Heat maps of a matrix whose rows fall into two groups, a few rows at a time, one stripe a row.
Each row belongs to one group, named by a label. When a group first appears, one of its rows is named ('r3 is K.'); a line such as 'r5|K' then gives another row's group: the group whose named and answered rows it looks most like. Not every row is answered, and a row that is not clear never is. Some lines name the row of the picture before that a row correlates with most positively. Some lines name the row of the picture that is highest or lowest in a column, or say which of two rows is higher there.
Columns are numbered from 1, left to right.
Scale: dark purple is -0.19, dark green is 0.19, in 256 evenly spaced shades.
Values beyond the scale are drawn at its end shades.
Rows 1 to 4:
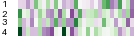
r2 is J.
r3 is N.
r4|J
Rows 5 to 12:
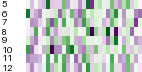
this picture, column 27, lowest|8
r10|J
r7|N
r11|N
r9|N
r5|J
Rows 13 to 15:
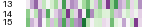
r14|J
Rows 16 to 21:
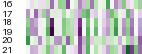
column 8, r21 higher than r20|Yes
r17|N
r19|N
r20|J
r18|N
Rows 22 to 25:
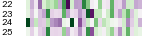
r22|N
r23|J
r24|J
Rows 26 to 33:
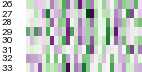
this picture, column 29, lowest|31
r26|J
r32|N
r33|N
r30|J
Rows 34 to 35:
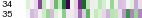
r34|N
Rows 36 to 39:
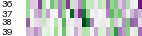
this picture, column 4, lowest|36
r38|N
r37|N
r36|N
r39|N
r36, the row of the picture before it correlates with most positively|34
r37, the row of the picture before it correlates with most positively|34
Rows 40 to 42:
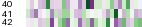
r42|J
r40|J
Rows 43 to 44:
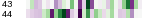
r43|J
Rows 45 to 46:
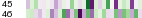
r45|J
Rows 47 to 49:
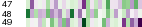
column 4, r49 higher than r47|No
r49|N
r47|J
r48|J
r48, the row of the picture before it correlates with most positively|45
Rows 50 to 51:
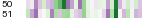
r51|N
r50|N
